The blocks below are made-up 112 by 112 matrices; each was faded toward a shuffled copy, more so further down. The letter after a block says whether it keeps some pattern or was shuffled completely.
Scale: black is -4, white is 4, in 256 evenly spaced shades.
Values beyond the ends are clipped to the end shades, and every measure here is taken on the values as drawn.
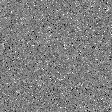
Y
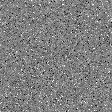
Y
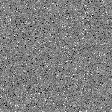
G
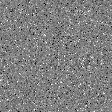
G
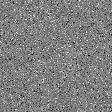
Y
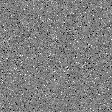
G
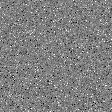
Y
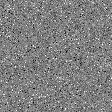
Y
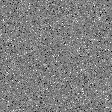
Y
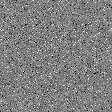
Y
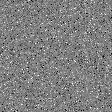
Y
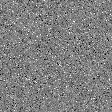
Y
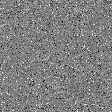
G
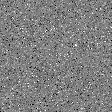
Y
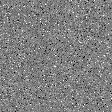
Y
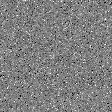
Y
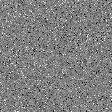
G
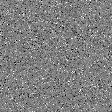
G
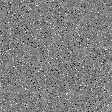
Y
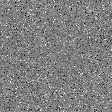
G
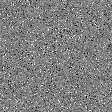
Y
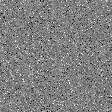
G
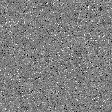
G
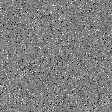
G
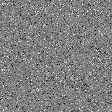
G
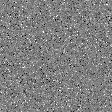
Y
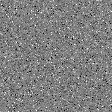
Y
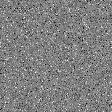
G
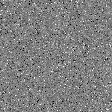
G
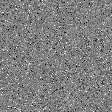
Y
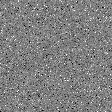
Y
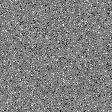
Y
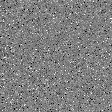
G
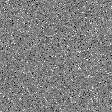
G
